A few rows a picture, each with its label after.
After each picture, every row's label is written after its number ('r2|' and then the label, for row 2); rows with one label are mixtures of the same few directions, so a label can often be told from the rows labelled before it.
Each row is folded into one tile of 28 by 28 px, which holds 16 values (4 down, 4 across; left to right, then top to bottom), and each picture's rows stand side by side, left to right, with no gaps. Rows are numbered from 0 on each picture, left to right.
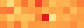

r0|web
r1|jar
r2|web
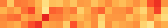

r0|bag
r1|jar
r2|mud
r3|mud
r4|mud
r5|jar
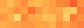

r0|jar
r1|web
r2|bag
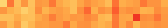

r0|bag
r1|web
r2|jar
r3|web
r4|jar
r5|web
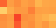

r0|web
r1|web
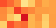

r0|bag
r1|web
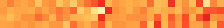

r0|bag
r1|bag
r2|mud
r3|mud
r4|jar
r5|mud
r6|web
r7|bag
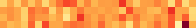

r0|bag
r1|mud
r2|bag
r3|web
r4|web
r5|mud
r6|mud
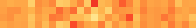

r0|bag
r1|web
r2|mud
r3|bag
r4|jar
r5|jar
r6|web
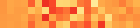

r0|web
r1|bag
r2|mud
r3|web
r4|web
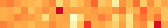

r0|mud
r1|jar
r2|web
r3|mud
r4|web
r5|mud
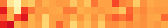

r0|jar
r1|web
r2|mud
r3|web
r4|web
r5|jar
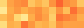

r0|jar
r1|bag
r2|web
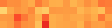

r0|web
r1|mud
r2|bag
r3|bag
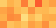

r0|bag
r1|bag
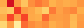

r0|web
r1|mud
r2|mud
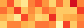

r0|bag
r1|bag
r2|mud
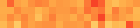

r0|web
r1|bag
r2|bag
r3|jar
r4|mud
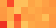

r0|mud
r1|jar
